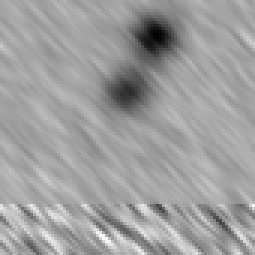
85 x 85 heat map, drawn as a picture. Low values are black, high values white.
Dips: two. Ninth with the lowest average: top middle. Average level on the scale: 60%. Histogram: skewed, a long tail of low values. Odd rows or columns: none. Seam: horizontal, 80% of the way down, the top part calmer. Mirror symmetry: none. Lone odd cells: none.
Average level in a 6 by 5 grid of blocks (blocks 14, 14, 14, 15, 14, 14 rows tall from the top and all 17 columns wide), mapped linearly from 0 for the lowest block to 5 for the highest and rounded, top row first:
44214
44124
44044
44444
54444
44443
